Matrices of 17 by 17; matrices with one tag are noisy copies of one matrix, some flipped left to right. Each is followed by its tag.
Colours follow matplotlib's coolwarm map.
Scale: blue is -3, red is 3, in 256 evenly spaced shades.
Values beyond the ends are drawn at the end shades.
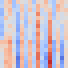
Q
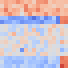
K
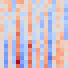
Q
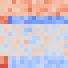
K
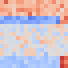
K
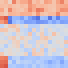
K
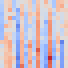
Q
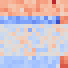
K
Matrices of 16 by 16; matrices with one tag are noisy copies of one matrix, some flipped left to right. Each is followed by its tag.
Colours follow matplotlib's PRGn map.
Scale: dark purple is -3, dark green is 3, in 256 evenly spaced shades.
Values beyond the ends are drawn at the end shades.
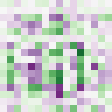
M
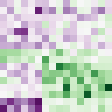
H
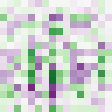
M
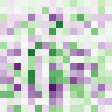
M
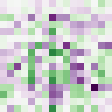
M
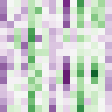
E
